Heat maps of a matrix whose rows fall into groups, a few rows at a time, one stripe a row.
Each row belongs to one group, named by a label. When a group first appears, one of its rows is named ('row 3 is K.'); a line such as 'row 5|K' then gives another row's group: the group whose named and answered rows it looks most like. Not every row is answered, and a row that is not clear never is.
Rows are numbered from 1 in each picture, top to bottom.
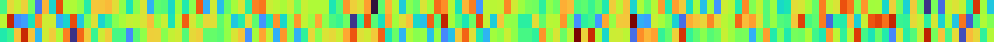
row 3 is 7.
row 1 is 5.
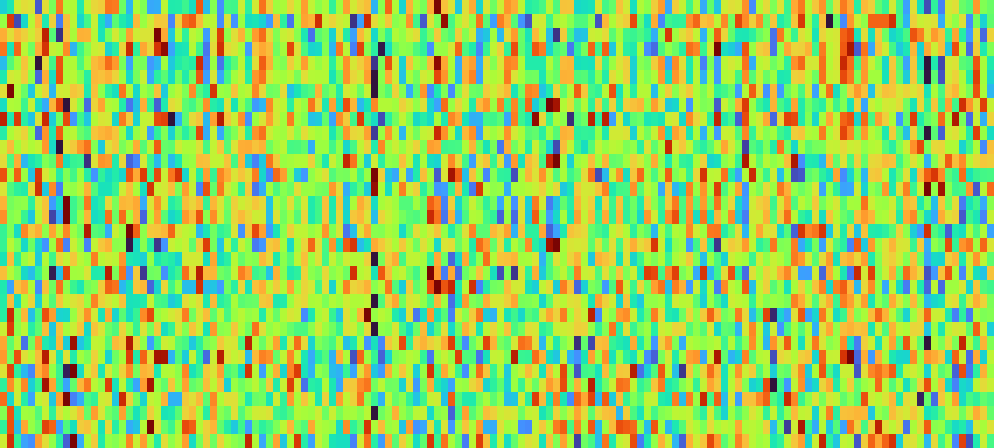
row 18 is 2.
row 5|5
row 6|5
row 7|5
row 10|5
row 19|5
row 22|5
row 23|7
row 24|5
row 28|7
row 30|5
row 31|7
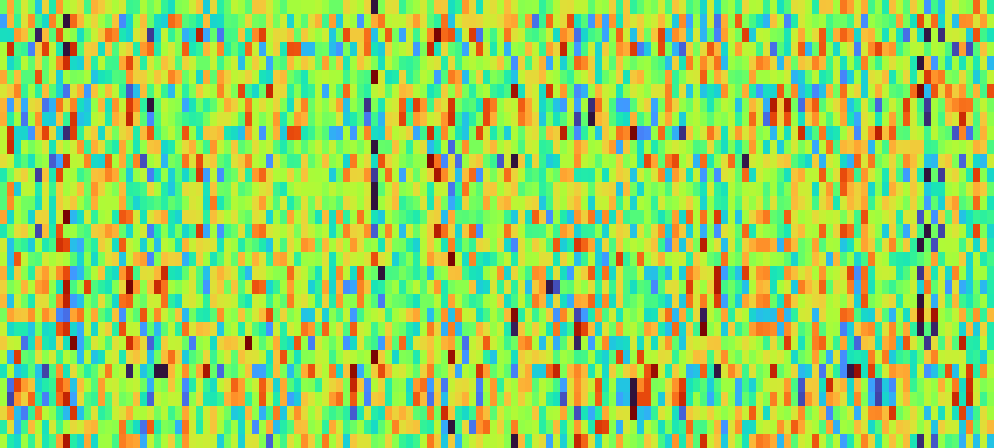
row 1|5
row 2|2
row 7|2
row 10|7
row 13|5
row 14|5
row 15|5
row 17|5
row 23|2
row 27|2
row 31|5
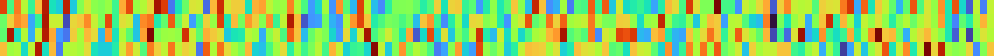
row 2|7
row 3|7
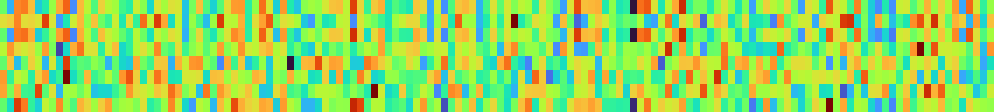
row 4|2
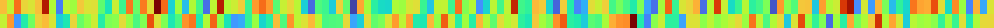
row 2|7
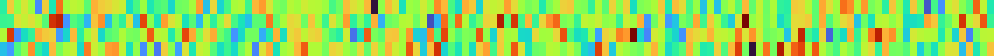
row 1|5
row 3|7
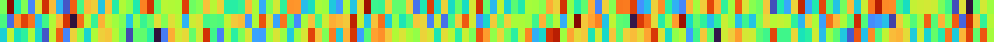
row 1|7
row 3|2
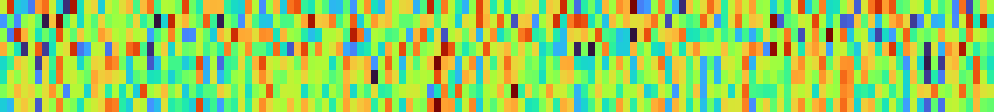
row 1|7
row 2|2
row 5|5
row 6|5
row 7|2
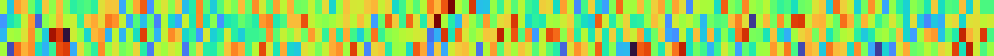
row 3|2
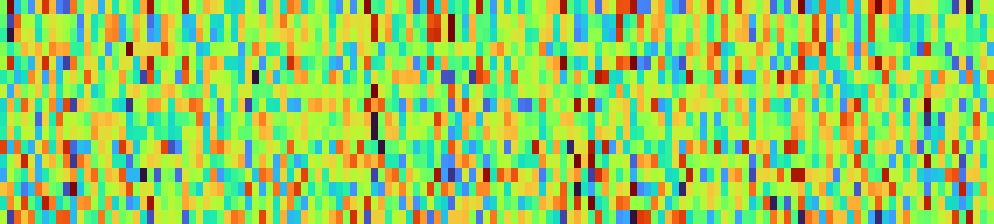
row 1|7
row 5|7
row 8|7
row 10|5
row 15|7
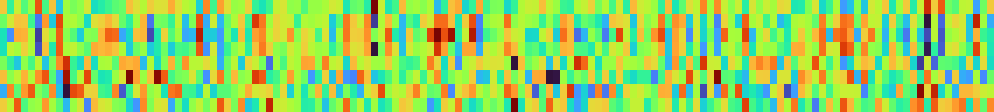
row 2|5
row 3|5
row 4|5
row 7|2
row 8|2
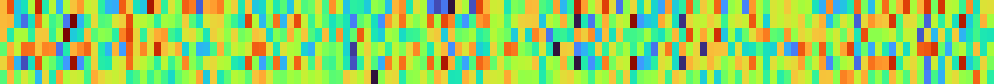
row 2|7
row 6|5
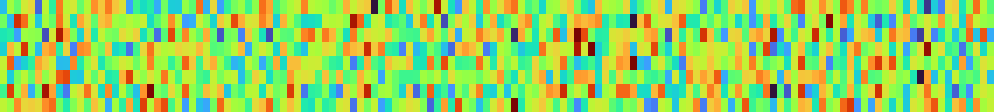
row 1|5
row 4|7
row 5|7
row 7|7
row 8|2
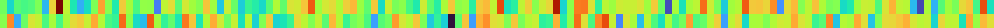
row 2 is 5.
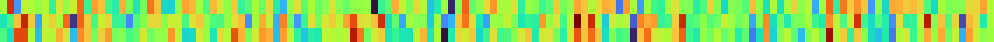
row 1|5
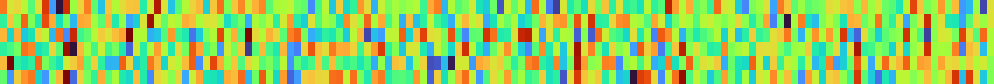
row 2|7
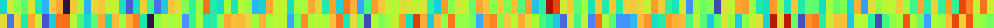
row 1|2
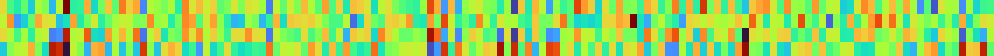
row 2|7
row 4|2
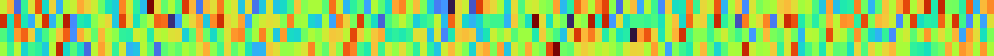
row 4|2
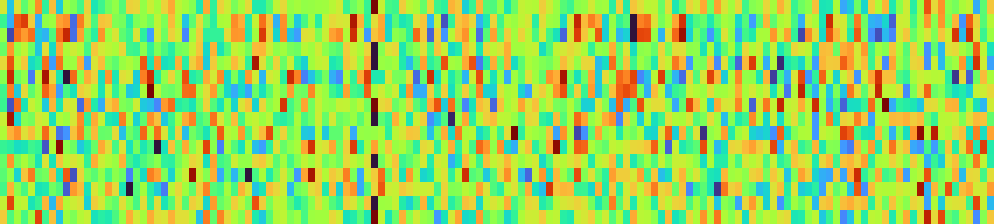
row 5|5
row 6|7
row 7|7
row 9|5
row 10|2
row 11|2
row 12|5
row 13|7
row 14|2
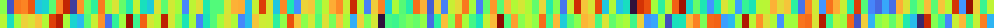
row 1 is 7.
